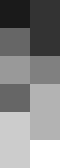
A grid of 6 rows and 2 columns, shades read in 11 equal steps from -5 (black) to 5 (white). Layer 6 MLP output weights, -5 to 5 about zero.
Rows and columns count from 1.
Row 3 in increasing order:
0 1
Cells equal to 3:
2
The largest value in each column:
3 5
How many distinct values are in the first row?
2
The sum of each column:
1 3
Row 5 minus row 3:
2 2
